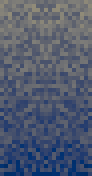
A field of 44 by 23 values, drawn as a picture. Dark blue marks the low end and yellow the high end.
Mirror symmetry: left to right. Stripes: none. Grain: fine. Slope: up to the top. Average level on the scale: 30%. Odd rows or columns: none.
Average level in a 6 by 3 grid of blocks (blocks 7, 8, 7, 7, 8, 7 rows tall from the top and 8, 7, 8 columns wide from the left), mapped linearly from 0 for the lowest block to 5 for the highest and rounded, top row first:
5 5 5 | 4 4 4 | 3 3 3 | 2 2 2 | 1 1 1 | 0 0 0
